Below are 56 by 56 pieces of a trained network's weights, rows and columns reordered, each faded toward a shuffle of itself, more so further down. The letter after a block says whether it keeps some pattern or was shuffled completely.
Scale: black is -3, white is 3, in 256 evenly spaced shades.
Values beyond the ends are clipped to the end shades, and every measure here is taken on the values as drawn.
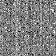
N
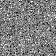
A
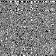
N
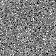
A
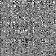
N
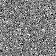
A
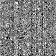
N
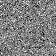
A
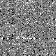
N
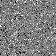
A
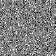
N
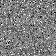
A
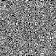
N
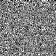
N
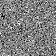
A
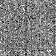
N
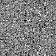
N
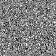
N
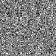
N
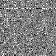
N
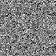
N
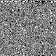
N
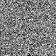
N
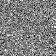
N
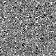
N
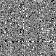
N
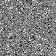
A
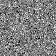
A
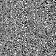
N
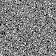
A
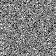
A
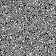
A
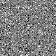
N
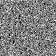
A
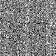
N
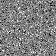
A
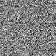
N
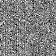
N
